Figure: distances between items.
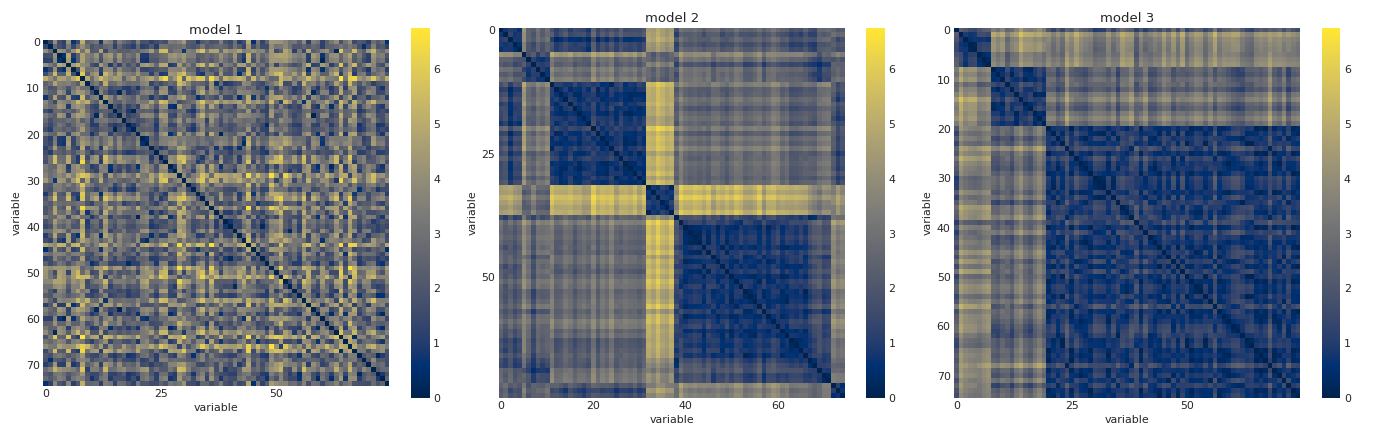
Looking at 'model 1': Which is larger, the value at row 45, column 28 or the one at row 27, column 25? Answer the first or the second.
the second
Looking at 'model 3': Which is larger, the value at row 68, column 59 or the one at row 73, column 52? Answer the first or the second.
the first
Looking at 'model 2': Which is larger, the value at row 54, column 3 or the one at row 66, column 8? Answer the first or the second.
the second
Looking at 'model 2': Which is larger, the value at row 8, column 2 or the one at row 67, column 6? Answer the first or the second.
the first
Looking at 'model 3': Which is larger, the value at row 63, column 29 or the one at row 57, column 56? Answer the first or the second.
the second
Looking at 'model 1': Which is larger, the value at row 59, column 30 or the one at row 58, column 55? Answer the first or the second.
the first
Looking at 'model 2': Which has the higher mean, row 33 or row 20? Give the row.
33
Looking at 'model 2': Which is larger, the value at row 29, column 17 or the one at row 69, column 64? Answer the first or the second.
the second
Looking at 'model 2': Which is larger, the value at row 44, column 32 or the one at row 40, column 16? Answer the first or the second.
the first
